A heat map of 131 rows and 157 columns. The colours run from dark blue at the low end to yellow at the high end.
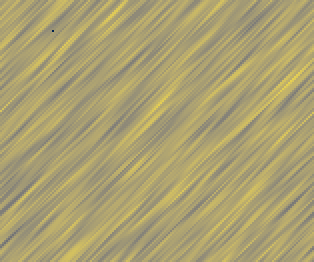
Grain: diagonal, up to the right. Lone odd cells: 1, lower than its neighbours. Slope: none. Average level on the scale: 70%. Mirror symmetry: none. Odd rows or columns: none.
